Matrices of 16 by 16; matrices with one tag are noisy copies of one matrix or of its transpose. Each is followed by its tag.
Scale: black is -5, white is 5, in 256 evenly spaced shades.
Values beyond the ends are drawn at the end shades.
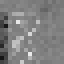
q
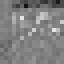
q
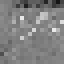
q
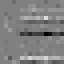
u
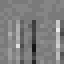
u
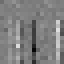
u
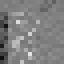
q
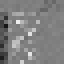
q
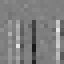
u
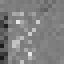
q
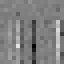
u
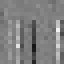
u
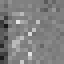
q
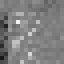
q
